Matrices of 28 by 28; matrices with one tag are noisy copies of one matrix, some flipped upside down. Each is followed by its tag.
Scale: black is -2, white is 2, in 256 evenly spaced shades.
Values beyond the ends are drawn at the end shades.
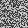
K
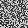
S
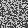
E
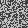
E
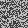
K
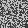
E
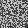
E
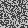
S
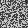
E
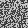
S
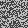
K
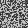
E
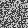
S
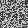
E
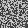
E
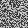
K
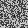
S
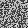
S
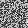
S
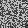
E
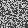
E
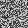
K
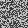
K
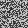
K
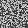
E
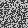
S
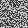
K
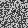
S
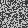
E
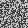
S
